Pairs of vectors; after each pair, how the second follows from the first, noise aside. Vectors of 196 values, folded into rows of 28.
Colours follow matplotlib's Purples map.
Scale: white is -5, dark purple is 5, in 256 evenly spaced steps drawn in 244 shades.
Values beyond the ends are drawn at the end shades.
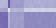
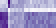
scaled up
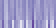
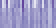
reversed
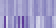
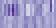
wrapped around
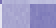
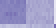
reversed
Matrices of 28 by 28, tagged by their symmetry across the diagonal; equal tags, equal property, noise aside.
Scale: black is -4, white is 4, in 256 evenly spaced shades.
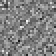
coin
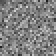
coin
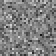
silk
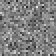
silk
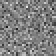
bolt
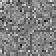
coin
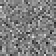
silk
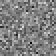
silk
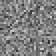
bolt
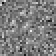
coin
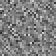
bolt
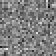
bolt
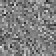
bolt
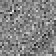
coin
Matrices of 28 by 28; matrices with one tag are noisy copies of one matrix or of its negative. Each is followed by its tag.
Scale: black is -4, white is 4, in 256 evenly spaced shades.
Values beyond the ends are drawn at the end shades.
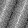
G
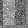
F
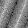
G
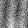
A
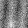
A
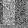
F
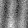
A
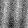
A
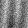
A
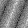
G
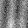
A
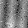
A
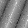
G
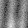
A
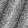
G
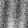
A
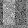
F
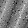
G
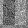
F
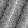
G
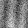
A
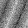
G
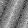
G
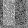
F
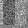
F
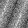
G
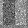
F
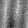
A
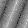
G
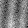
A
